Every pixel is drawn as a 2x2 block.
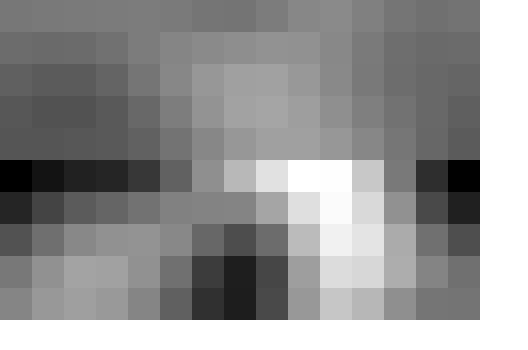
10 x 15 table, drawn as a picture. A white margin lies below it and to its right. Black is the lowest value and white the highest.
Ninth with the lowest average: middle left. Average level on the scale: 50%. Seam: horizontal, 50% of the way down, the top part calmer.
